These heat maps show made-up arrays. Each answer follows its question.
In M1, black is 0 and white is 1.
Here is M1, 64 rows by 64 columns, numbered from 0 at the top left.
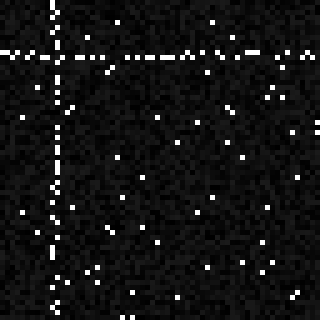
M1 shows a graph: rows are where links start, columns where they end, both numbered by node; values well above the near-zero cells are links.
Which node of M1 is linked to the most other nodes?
node 11
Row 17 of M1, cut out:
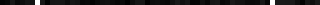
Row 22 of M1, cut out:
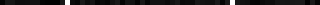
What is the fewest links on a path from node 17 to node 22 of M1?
3
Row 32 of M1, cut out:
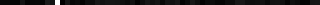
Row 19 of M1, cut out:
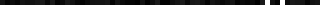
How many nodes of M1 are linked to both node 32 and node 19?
0
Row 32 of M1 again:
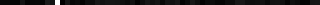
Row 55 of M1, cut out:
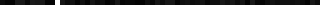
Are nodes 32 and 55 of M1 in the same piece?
yes
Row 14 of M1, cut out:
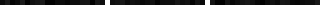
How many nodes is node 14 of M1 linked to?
2
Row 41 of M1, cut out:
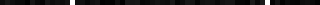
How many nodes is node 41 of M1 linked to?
2
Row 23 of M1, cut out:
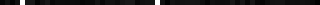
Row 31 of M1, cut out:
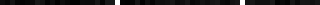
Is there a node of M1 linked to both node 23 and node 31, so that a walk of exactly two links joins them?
no
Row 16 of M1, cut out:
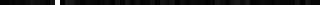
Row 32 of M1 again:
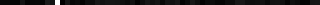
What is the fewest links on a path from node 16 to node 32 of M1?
2
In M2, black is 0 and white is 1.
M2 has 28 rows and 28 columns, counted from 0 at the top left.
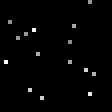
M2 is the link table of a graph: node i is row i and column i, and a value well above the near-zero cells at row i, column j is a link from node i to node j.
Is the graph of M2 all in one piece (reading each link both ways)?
no
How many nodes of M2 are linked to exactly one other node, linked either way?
8
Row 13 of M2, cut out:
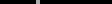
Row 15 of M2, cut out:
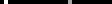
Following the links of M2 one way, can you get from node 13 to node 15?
no
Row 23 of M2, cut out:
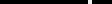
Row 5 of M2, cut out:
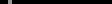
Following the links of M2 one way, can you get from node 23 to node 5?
no
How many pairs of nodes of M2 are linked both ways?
0
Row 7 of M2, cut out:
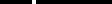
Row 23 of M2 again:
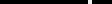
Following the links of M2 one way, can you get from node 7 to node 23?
yes
